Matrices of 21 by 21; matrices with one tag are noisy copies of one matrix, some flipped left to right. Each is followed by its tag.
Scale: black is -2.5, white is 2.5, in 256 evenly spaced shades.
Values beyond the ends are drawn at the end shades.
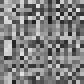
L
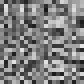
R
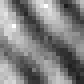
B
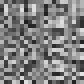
R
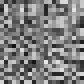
R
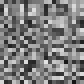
R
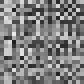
L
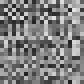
L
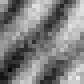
B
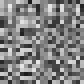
R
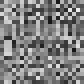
L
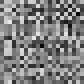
L
